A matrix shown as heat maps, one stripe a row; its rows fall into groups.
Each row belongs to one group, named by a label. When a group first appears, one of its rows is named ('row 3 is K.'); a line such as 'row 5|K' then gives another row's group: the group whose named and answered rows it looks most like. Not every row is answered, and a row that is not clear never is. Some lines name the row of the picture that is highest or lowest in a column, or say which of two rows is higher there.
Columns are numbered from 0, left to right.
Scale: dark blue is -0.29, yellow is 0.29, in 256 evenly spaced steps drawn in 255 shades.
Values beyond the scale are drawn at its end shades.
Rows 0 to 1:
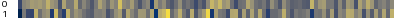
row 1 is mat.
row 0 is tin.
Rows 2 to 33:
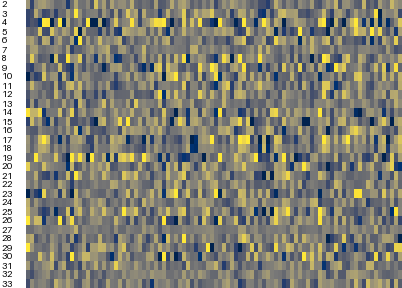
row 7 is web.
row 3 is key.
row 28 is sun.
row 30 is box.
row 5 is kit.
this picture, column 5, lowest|15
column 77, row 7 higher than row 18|No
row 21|key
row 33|tin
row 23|mat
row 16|kit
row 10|mat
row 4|kit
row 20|sun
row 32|kit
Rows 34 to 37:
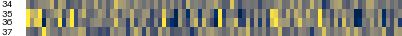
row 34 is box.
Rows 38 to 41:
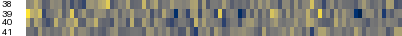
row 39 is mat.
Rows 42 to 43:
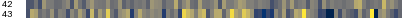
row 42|mat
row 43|sun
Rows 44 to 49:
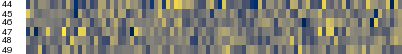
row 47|tin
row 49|kit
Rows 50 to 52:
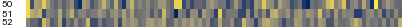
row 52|kit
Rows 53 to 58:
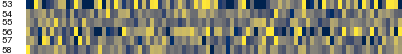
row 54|sun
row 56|kit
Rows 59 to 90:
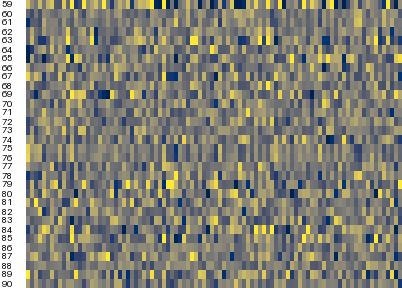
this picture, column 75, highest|65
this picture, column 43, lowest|59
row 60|mat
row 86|kit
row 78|mat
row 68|web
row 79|mat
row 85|box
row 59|box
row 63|web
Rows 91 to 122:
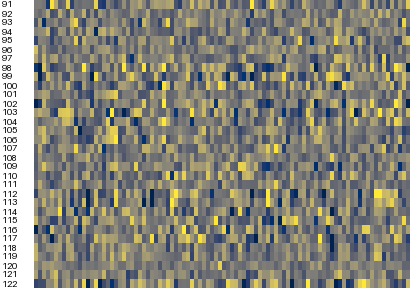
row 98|key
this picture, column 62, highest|99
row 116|mat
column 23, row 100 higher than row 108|Yes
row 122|kit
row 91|kit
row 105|web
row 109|sun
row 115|key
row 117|web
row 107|web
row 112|tin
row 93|tin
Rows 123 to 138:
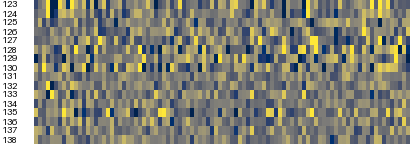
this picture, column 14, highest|123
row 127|sun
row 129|key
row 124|kit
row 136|tin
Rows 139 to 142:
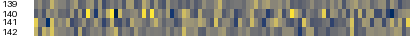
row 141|kit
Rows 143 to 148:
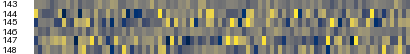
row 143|web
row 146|kit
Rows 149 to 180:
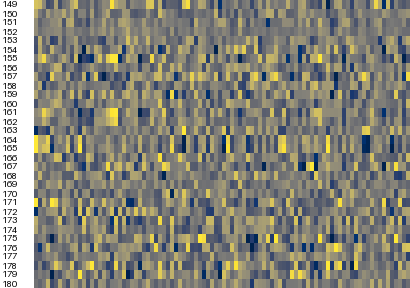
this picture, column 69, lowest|176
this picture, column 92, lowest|155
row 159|box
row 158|sun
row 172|tin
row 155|web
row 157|kit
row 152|box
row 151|box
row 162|web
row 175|web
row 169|box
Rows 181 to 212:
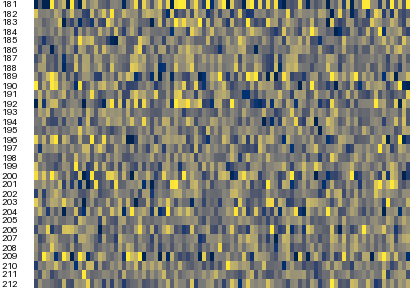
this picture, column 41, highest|183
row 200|sun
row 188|key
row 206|kit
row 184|sun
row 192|tin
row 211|key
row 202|tin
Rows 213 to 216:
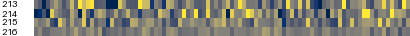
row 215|kit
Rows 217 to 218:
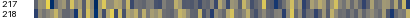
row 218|tin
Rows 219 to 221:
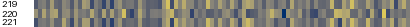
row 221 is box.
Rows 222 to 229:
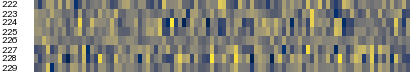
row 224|box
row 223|sun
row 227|kit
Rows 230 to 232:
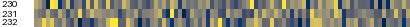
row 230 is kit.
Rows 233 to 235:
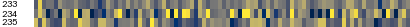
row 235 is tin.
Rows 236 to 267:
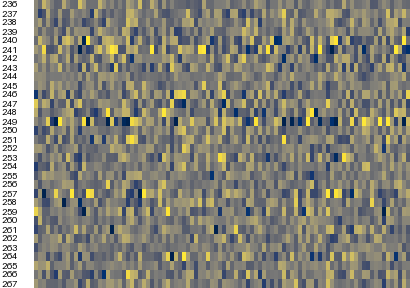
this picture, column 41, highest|241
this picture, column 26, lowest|257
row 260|sun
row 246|mat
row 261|kit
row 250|mat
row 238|sun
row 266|sun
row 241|web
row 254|mat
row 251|sun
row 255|tin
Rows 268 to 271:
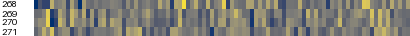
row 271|tin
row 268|mat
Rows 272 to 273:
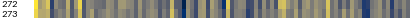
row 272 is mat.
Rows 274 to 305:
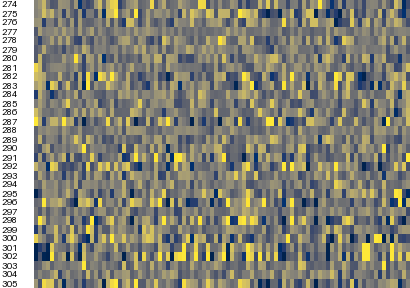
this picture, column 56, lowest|305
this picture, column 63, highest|300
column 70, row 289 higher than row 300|Yes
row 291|mat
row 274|web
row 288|tin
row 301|mat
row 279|key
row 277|tin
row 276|sun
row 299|tin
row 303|key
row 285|kit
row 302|mat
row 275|sun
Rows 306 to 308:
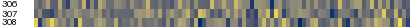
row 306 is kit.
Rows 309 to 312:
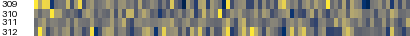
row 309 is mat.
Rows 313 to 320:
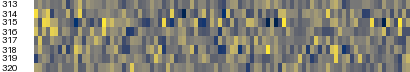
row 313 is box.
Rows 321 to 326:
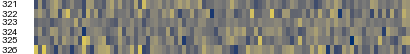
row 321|tin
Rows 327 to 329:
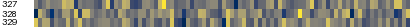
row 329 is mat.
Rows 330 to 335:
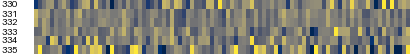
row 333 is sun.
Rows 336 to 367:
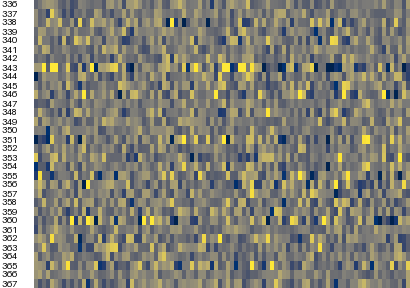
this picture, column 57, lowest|343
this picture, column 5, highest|343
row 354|mat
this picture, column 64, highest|360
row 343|sun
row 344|key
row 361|tin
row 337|kit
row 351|mat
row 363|web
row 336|tin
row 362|web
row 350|kit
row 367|kit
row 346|key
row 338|box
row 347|mat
